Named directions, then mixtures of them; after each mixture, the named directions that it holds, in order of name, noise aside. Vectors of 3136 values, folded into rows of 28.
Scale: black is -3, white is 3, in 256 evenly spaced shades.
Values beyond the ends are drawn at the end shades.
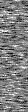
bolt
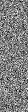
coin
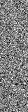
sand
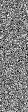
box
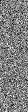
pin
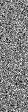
box, pin, sand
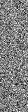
sand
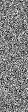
coin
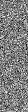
box, coin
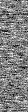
bolt, pin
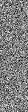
box, coin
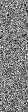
box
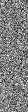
sand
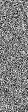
coin
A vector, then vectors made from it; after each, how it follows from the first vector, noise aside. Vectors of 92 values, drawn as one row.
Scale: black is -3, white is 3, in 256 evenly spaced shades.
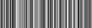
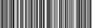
reversed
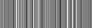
partly zeroed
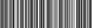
reversed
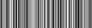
sign-scrambled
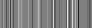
partly zeroed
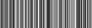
reversed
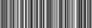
reversed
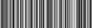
reversed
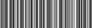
reversed
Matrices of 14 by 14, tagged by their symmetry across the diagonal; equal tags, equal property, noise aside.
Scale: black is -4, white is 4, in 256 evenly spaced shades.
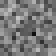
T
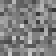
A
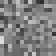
A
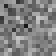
T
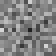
T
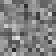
A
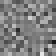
A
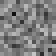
T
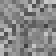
T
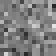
A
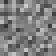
A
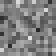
A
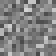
T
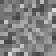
T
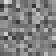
A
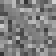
A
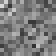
T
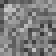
T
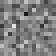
A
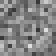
T
